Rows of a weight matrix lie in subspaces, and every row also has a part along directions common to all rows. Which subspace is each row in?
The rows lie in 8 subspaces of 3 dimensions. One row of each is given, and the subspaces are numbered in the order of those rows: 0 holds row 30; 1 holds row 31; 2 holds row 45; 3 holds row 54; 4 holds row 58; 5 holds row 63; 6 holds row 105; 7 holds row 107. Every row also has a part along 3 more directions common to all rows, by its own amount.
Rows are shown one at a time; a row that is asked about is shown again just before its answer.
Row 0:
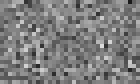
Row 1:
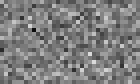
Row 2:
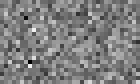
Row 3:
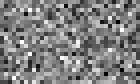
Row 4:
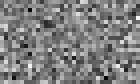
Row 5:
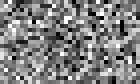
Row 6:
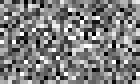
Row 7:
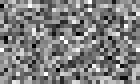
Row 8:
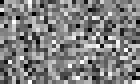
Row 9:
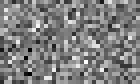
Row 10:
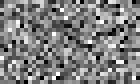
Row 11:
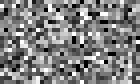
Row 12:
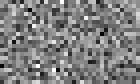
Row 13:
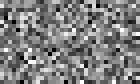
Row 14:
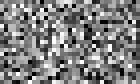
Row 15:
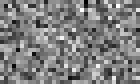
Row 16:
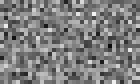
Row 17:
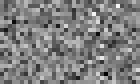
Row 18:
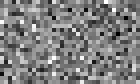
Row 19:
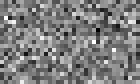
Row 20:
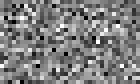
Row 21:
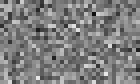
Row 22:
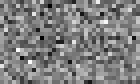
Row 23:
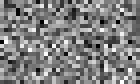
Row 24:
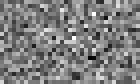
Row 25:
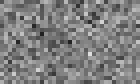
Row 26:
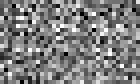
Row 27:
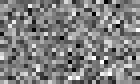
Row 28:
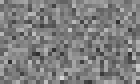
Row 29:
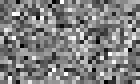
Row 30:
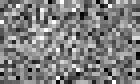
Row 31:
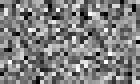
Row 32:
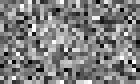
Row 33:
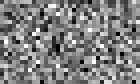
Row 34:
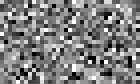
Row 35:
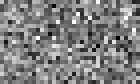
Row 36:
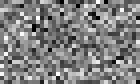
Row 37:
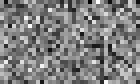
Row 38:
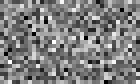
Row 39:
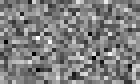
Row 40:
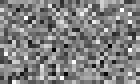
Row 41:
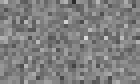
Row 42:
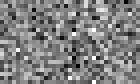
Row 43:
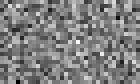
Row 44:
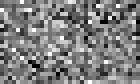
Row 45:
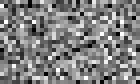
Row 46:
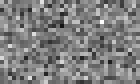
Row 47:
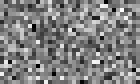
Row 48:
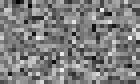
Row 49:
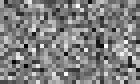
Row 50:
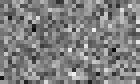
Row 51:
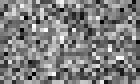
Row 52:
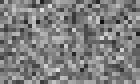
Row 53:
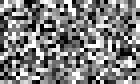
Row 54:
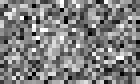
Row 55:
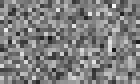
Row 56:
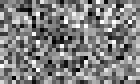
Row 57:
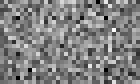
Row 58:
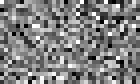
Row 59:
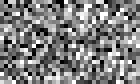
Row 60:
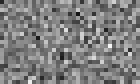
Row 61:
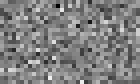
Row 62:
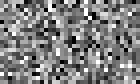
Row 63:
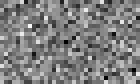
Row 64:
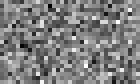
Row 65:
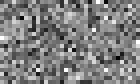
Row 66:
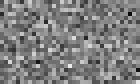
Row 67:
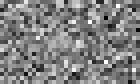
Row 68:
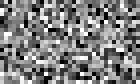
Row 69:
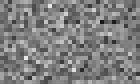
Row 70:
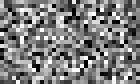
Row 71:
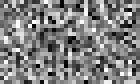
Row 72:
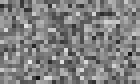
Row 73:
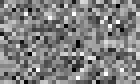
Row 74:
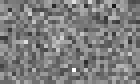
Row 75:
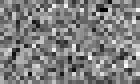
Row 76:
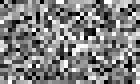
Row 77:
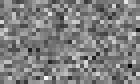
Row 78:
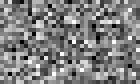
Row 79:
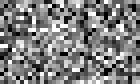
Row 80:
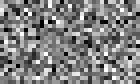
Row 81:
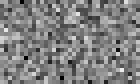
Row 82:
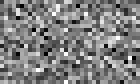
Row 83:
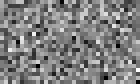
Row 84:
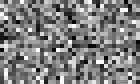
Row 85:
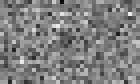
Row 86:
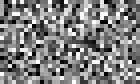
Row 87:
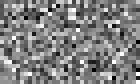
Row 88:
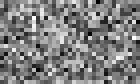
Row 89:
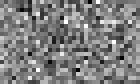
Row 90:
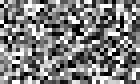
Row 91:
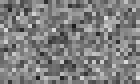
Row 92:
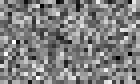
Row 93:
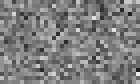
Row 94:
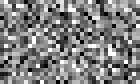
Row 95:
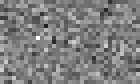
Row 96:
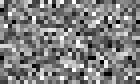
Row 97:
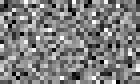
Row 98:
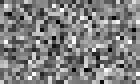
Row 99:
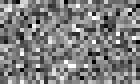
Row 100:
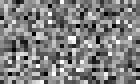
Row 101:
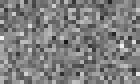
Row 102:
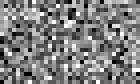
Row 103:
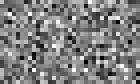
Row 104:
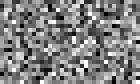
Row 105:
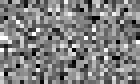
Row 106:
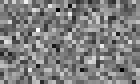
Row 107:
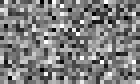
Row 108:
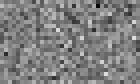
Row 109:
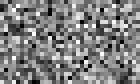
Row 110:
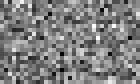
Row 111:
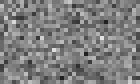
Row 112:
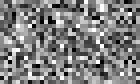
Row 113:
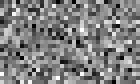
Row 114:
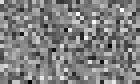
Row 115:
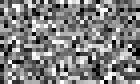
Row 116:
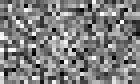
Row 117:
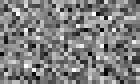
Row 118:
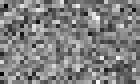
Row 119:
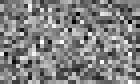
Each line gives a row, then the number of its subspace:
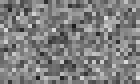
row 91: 6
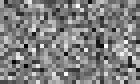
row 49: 0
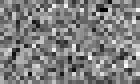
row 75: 5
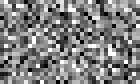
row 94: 0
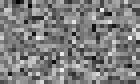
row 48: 2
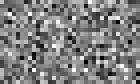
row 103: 3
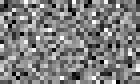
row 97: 0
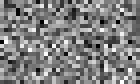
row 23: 0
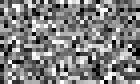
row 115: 5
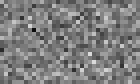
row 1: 4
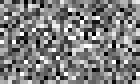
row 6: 4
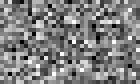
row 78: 2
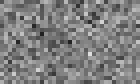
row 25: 4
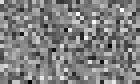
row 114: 4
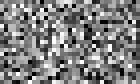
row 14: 3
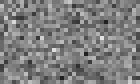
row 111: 1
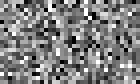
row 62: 3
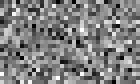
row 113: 7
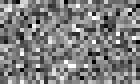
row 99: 6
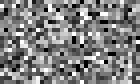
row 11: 1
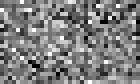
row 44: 1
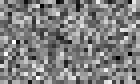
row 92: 4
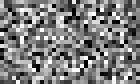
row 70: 2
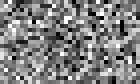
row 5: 2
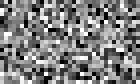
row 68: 7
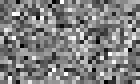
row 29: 7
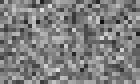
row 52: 3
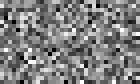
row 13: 1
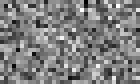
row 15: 5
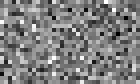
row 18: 7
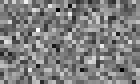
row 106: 3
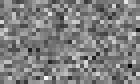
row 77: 5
